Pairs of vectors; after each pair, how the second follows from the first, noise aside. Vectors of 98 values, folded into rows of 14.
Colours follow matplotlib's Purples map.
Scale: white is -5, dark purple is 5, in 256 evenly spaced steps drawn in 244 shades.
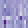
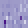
partly zeroed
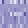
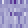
negated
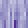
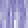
negated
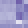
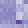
negated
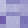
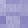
shrunk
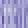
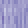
shrunk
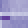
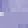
partly zeroed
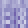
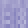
shrunk
